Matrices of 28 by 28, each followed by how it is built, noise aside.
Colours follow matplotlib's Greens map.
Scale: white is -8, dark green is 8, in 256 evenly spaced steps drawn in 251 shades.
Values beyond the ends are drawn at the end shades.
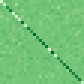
diagonal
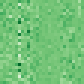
uneven columns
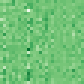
uneven columns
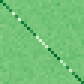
diagonal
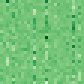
uneven columns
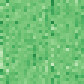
uneven columns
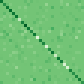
diagonal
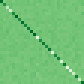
diagonal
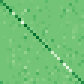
diagonal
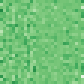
uneven columns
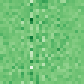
uneven columns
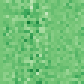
uneven columns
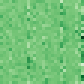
uneven columns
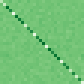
diagonal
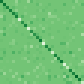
diagonal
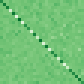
diagonal
